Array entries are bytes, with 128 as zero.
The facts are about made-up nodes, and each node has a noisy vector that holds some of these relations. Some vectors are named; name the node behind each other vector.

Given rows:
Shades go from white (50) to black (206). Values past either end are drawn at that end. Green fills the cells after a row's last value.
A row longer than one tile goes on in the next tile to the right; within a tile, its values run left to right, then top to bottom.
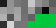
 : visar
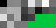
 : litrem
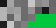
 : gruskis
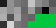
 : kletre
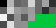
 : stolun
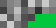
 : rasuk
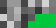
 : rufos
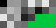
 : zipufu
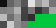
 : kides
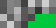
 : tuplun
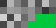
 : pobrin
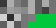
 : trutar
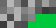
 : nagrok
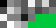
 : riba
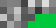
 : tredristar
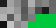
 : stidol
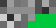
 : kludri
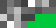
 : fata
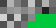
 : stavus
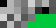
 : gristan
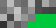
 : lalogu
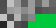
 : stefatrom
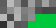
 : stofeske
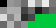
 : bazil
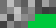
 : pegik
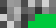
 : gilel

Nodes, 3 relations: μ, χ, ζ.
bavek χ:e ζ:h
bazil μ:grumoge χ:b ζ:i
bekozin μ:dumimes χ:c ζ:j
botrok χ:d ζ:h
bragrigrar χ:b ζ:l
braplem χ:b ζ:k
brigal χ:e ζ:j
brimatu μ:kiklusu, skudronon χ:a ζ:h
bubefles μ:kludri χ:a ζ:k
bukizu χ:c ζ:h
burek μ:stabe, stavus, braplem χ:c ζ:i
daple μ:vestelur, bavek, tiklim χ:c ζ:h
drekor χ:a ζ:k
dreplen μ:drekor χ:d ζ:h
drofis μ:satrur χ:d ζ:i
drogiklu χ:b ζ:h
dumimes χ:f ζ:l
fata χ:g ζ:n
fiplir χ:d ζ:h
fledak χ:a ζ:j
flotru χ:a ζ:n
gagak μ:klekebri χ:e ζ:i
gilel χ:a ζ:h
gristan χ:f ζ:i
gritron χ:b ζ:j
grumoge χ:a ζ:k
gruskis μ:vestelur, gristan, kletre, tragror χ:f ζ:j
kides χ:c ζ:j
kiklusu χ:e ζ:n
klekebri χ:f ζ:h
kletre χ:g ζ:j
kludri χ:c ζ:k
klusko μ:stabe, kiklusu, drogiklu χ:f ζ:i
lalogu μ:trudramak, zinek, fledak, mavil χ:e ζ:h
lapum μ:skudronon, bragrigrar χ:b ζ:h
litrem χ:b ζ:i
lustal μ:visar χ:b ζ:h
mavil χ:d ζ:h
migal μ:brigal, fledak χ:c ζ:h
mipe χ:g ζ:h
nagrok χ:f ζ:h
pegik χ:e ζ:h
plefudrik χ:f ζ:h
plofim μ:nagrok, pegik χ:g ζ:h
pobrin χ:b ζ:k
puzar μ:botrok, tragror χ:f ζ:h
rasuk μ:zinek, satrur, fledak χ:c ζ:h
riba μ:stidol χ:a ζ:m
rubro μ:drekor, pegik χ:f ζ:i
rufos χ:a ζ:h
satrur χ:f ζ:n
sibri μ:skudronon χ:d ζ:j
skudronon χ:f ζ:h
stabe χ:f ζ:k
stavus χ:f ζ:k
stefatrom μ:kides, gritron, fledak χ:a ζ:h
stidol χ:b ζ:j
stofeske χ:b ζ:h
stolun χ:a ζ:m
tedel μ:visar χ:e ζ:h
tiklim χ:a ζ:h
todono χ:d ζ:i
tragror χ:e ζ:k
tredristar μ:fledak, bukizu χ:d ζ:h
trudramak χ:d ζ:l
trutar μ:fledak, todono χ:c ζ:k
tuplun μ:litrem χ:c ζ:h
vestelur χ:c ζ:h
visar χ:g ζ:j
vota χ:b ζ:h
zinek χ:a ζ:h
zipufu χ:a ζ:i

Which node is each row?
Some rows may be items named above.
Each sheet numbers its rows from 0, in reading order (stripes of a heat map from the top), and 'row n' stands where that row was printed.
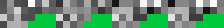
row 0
kiklusu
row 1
pobrin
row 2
drofis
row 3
drofis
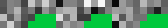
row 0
tuplun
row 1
drofis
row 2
gritron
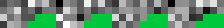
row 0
trudramak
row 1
riba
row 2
braplem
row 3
burek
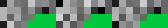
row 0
gruskis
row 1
gristan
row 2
brigal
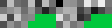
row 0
tragror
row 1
bazil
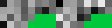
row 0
stidol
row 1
zipufu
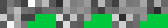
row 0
fata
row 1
bubefles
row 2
kludri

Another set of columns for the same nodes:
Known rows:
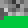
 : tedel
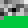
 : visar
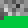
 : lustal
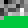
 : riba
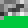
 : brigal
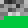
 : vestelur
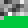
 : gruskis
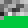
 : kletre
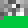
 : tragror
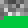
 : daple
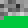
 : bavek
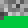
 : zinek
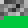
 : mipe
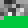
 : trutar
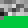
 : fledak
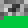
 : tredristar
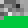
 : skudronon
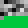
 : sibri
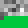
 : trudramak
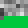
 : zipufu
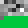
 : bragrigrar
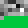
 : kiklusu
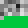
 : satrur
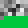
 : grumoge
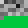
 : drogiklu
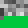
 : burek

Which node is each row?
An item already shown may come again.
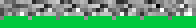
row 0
gagak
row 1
gritron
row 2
bragrigrar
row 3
gritron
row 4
trutar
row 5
flotru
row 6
tragror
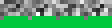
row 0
mipe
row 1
kludri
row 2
drofis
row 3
grumoge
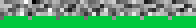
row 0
todono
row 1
stolun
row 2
plofim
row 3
bubefles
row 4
klusko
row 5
kides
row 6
gritron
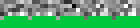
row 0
brigal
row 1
rubro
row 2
kiklusu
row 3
drekor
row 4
tragror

